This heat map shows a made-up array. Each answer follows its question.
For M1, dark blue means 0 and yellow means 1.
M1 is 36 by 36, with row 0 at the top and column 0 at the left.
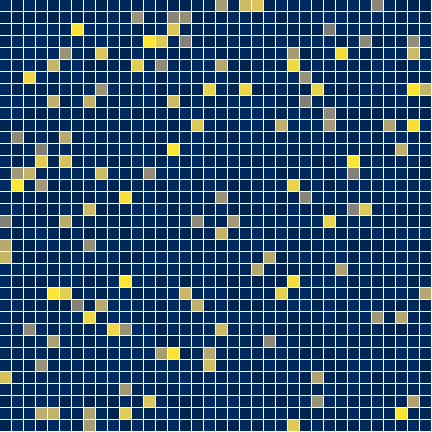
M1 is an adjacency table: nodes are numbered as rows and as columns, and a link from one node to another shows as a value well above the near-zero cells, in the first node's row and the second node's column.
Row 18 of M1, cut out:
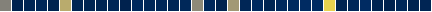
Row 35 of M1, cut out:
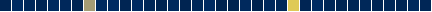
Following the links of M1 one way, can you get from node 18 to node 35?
yes
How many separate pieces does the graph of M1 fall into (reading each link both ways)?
1
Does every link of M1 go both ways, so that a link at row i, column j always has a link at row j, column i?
yes
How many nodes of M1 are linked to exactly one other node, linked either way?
3
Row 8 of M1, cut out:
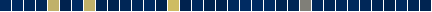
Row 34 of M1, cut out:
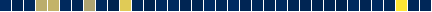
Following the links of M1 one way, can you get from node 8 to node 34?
yes
